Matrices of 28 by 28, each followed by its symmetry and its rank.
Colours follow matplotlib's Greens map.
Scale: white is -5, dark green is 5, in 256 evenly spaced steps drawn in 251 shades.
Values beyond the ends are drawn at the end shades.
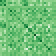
symmetric, rank five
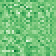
neither, rank five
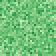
symmetric, full rank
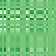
neither, rank one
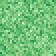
symmetric, full rank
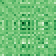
symmetric, rank three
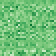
neither, rank five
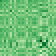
symmetric, rank three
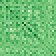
symmetric, rank five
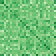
symmetric, rank five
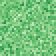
symmetric, full rank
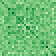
symmetric, rank five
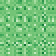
antisymmetric, rank two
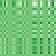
neither, rank one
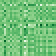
antisymmetric, rank two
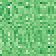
neither, rank five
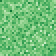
symmetric, full rank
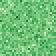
symmetric, full rank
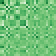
symmetric, rank three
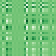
neither, rank one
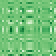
antisymmetric, rank two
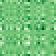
antisymmetric, rank two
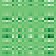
neither, rank one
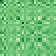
symmetric, rank three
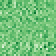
neither, rank five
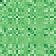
symmetric, rank three
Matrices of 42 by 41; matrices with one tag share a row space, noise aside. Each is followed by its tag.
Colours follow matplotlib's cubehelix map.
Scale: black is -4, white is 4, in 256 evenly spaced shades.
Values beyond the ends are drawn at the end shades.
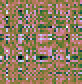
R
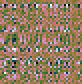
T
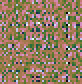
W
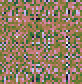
W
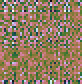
T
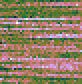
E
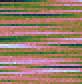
E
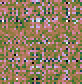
W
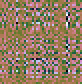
W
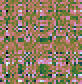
R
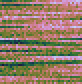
E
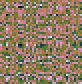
R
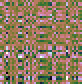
R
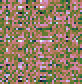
R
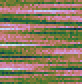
E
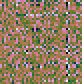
W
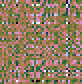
W
